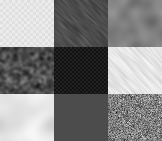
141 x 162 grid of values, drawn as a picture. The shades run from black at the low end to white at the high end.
It is made of 3 by 3 panels. Panel 1,1: very high, checkered, faint in contrast. Panel 1,2: low, slanting down to the right, faint in contrast. Panel 1,3: middling, smooth, faint in contrast. Panel 2,1: low, blotchy. Panel 2,2: very low, checkered, faint in contrast. Panel 2,3: very high, slanting down to the right, faint in contrast. Panel 3,1: very high, smooth, faint in contrast. Panel 3,2: low, flat. Panel 3,3: middling, fine-grained, strong in contrast.
